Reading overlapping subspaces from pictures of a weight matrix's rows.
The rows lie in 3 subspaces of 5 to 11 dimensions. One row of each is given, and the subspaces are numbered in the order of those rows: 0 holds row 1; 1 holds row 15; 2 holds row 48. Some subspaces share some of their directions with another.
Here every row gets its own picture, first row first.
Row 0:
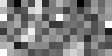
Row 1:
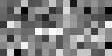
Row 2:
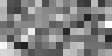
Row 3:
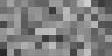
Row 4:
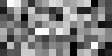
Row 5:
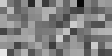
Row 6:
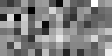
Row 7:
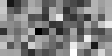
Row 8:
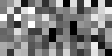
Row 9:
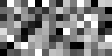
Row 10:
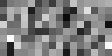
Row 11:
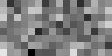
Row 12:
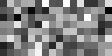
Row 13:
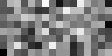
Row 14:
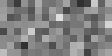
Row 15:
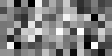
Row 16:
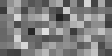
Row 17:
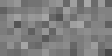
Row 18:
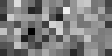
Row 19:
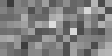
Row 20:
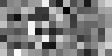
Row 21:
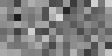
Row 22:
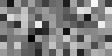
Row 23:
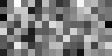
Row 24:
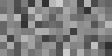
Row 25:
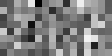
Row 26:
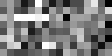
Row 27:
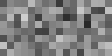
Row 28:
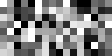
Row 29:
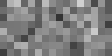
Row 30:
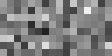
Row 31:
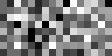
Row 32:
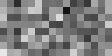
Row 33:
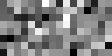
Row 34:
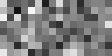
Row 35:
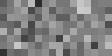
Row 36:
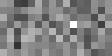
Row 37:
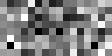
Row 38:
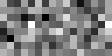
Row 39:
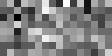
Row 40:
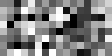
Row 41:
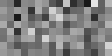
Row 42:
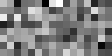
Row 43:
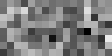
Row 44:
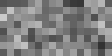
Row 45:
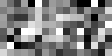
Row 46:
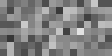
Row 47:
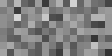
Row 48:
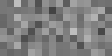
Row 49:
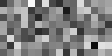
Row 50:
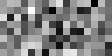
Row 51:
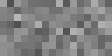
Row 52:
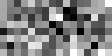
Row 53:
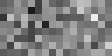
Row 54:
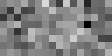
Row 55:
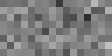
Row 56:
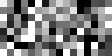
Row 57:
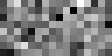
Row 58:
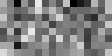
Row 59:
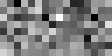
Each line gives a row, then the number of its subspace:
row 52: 1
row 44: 0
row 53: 1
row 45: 1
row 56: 0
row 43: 0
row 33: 0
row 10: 0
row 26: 0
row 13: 0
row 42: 0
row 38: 0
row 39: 0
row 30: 0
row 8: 0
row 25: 0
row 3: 0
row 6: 0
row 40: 0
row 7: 1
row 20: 0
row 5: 0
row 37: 1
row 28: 1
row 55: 2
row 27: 2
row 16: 0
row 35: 0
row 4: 1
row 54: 0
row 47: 0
